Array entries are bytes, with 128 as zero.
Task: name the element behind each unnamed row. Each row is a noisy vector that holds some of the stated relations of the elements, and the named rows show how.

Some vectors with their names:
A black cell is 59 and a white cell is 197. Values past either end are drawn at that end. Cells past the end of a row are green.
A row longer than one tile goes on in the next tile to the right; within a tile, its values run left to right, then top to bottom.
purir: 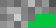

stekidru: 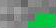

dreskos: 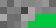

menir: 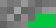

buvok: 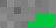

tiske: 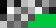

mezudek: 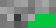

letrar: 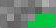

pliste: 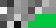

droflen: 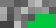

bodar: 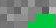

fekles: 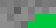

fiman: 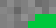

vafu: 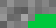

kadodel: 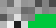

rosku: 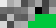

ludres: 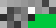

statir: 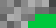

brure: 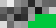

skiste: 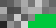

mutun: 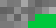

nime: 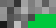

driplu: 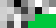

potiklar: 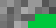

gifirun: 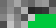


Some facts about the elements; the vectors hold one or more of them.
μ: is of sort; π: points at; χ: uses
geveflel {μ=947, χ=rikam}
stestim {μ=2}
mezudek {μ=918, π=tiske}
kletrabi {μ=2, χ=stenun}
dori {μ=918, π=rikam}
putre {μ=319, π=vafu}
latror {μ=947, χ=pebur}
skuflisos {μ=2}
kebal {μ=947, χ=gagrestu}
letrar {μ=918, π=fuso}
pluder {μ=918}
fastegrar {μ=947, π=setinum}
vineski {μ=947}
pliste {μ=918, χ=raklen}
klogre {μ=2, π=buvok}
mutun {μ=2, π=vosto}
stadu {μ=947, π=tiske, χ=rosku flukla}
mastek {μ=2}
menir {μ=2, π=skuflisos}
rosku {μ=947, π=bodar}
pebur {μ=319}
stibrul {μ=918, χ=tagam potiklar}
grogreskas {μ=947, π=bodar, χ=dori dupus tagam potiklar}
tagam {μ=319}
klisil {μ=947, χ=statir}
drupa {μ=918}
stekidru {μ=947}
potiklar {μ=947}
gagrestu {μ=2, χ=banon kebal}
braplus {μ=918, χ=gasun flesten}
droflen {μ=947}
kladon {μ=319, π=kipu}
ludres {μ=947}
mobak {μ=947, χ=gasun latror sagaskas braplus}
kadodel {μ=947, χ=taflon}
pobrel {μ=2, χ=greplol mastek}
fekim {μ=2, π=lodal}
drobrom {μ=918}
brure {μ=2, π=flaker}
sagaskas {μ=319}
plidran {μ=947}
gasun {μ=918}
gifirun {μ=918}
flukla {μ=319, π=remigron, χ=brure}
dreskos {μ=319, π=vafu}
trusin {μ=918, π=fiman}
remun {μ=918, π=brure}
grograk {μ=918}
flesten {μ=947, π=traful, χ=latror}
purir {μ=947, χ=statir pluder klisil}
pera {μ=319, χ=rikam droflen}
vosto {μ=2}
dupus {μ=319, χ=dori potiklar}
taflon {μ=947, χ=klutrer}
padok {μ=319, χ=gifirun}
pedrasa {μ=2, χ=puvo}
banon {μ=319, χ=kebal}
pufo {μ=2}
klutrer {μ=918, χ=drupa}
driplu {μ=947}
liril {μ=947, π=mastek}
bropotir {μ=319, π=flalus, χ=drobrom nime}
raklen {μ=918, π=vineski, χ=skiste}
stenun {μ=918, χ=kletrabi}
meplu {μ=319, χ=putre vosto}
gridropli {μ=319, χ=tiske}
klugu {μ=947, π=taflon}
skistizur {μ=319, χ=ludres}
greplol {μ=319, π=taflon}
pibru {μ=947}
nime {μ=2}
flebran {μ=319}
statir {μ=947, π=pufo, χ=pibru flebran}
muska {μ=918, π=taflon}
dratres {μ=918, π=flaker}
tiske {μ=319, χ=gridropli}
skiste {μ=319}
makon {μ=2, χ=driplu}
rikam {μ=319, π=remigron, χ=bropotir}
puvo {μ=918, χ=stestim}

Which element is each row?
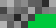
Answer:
stestim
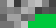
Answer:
pibru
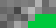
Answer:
tagam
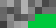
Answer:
mastek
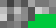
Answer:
geveflel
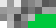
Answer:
stadu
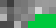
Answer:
bropotir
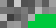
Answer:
banon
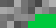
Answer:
stibrul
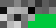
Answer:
kletrabi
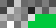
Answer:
padok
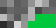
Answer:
putre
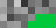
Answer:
kebal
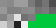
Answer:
taflon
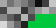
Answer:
pedrasa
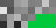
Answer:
raklen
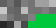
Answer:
drobrom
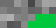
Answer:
muska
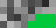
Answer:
gagrestu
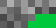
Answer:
gasun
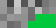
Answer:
grogreskas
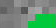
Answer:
kladon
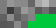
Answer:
dori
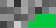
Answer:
vosto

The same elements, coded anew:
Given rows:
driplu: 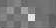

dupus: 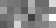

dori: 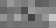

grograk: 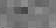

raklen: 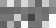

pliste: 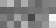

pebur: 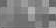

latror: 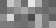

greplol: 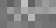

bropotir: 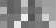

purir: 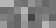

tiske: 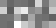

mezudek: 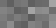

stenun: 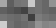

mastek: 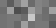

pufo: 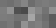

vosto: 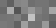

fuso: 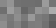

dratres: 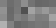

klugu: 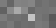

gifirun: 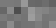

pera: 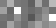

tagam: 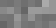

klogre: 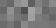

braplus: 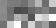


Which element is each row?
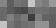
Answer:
kletrabi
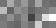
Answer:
flukla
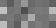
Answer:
brure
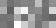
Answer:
gridropli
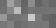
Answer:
droflen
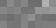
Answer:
flebran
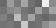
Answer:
skiste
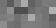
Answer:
nime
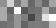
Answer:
rikam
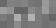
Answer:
kladon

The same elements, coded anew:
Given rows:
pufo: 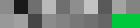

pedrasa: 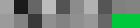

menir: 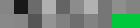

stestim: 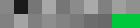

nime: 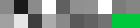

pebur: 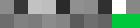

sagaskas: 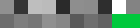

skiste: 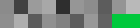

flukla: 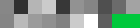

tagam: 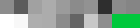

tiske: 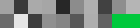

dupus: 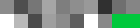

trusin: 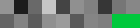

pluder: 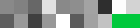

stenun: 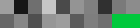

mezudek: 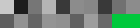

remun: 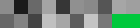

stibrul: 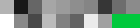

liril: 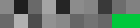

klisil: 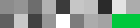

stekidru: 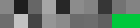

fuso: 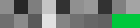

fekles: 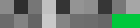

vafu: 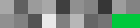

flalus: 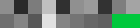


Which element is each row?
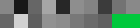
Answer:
kebal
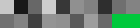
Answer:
pliste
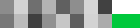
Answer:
flebran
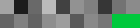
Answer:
raklen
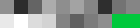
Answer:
potiklar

